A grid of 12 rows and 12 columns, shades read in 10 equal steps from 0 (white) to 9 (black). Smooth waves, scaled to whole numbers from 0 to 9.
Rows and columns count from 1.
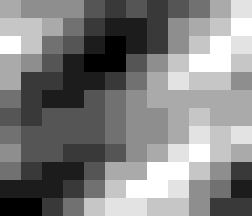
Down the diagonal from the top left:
3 2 5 8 8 5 4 4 1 2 5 7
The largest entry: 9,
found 5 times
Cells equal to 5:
13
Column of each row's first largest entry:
6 6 6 5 4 3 2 2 4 3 1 1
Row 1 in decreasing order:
7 7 6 6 6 5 4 4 4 3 3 1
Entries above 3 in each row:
9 6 7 7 7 7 8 8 7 7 8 7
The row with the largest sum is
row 6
